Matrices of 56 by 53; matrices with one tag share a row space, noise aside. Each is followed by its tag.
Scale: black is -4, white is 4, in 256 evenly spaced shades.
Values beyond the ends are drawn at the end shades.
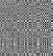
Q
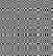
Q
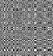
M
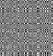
Q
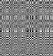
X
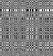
X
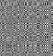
Q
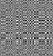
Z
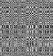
X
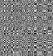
M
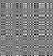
Z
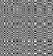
M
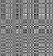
Z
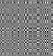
Q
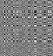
M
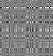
X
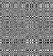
X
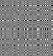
Q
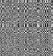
Q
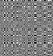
M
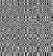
Q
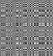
Z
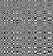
M
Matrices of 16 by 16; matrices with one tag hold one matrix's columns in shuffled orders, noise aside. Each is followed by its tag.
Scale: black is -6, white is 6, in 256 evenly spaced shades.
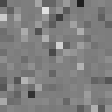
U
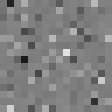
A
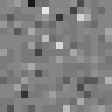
U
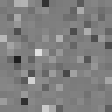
A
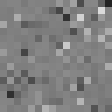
U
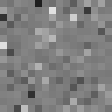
U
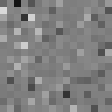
U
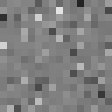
U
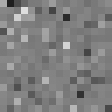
U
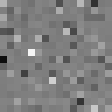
A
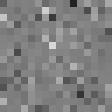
U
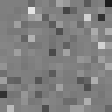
U
